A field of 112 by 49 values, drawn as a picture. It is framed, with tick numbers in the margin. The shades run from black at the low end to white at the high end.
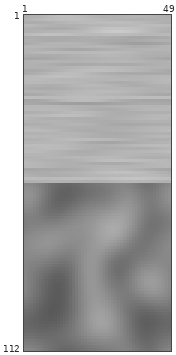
It is made of 2 by 1 panels. Panel 1,1: high, streaked across, faint in contrast. Panel 2,1: middling, smooth.
